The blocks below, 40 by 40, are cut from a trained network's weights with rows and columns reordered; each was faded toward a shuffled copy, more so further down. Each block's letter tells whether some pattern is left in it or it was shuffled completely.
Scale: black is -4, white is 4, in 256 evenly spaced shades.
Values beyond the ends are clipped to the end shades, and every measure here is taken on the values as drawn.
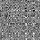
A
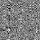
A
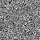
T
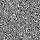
T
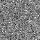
T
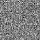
A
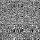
A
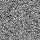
T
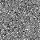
T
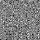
A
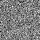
T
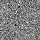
T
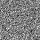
T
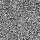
T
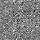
A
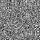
A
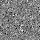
T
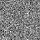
A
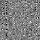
A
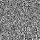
A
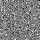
T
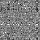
A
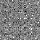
A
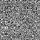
A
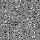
A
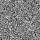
T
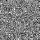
A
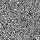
T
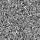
T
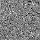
A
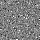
T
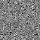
A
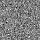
T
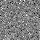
T
